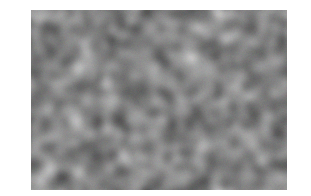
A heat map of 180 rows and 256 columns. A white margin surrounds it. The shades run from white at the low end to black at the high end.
Histogram: bell-shaped. Grain: smooth. Slope: none. Average level on the scale: 50%. Mirror symmetry: none.
